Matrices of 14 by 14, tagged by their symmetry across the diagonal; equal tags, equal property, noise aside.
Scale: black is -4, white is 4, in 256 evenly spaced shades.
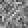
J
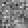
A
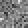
J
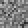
J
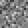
J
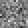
A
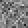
J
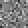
A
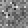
J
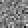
A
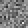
J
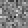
A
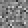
A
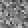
A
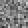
A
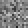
A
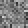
A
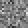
A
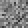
J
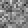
J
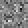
A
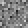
J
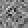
J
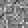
J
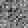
J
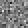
A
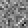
J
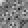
J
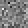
A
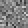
A
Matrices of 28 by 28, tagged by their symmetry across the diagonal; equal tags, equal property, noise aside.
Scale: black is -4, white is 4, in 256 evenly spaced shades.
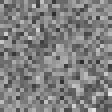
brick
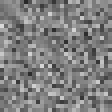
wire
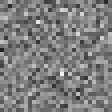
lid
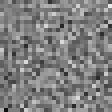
wire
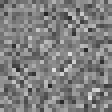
brick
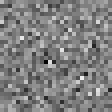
lid
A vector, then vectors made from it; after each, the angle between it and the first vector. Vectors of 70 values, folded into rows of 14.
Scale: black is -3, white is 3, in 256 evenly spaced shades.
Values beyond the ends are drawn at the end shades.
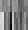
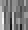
nearly parallel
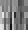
nearly parallel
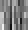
nearly parallel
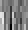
nearly parallel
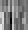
nearly parallel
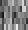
partly opposed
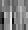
nearly opposite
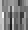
nearly parallel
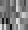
orthogonal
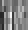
nearly opposite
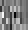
partly aligned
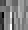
nearly opposite
